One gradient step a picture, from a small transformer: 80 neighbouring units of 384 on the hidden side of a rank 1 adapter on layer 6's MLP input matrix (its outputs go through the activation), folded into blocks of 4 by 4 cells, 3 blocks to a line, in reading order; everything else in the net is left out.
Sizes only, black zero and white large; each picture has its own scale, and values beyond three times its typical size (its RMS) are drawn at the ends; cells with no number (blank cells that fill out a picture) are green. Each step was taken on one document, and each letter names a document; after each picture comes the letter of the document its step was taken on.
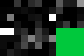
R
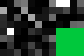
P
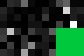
P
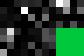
P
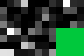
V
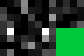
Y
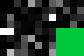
R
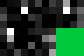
P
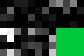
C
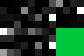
C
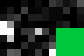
C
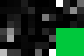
V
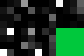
Y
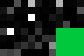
R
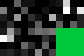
P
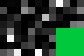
V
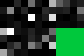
R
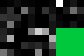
Y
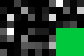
Y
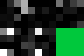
Y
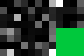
V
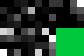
Y
